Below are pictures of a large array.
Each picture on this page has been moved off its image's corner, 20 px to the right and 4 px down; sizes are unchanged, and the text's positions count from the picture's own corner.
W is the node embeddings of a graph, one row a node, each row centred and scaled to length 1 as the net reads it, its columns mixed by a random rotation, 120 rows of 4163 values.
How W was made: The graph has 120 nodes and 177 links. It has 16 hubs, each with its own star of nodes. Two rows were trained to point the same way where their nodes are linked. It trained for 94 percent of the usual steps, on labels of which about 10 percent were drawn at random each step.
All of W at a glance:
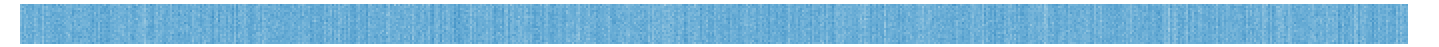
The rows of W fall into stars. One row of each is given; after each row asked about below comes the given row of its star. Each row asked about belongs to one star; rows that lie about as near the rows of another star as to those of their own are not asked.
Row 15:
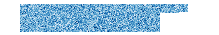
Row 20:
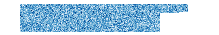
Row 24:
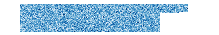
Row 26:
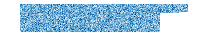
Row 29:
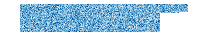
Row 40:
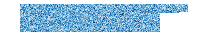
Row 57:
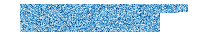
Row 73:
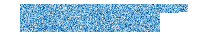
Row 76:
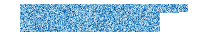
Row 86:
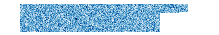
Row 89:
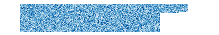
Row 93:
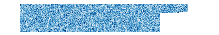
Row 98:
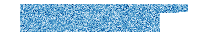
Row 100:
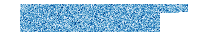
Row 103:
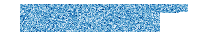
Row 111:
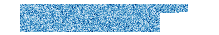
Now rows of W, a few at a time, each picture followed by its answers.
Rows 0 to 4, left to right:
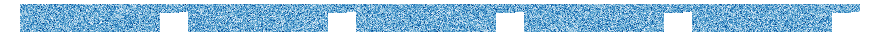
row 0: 89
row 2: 111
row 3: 89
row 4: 89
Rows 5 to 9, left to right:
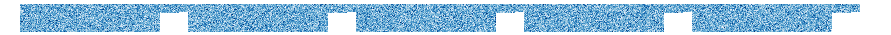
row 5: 103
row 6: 24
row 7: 100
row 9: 86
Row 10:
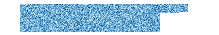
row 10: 24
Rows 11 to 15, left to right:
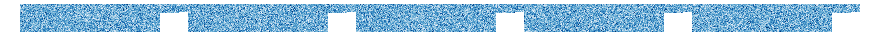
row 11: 20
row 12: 40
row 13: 20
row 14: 73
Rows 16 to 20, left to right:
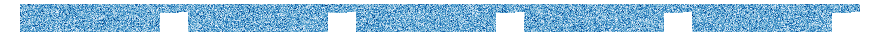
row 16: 76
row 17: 26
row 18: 15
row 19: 100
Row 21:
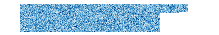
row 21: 76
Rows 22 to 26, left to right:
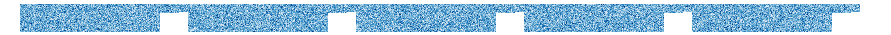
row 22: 86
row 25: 26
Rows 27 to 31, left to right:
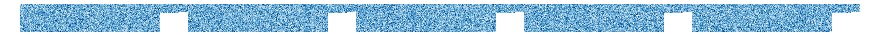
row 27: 57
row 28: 20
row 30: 26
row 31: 15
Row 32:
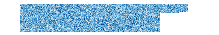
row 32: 89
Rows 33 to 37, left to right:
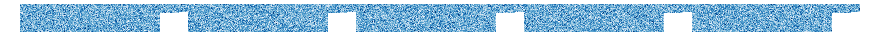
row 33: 20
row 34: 20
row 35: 15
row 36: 98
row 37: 98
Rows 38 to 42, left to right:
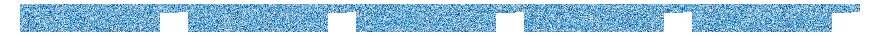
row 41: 86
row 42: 111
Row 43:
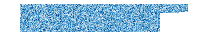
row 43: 98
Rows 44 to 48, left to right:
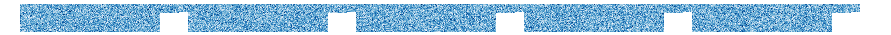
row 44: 111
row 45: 24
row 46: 76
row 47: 100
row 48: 73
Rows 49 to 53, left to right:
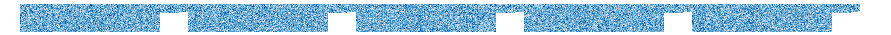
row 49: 111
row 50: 29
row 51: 76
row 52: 26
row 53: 86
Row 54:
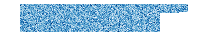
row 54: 20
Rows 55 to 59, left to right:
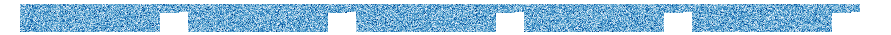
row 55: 15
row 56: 93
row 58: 15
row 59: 98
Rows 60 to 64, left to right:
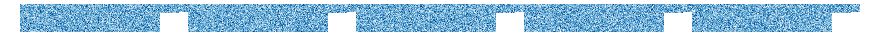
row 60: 29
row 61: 93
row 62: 86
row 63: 29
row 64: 103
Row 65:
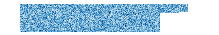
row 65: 26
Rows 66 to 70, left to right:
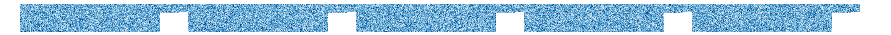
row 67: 26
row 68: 100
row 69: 40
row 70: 86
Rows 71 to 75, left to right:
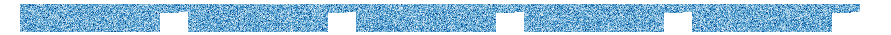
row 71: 73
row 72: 76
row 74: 40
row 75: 93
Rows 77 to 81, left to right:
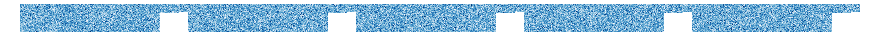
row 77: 24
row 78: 26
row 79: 103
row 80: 40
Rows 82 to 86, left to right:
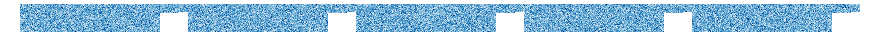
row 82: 98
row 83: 29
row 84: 15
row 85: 24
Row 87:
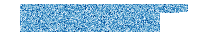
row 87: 24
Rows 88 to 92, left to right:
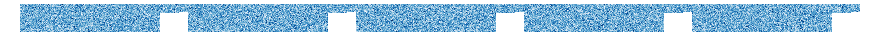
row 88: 89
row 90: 57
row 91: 40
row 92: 76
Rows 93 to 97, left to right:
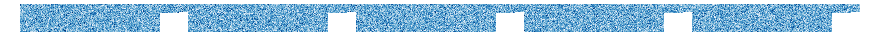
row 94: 89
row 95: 20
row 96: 40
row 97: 98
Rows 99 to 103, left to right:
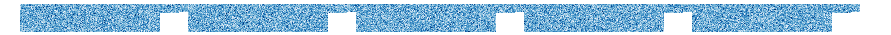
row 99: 89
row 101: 24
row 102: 86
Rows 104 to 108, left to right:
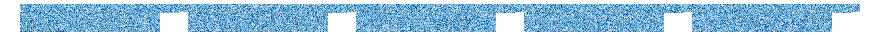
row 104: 103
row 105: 98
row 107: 40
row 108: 93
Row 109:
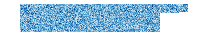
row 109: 29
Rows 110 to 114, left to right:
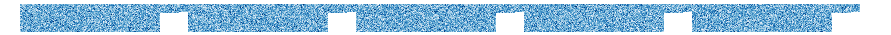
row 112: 98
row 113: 20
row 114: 76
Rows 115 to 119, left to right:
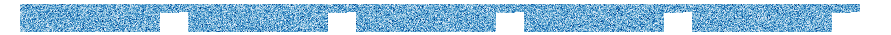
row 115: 89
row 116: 100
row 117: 86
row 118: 76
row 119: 103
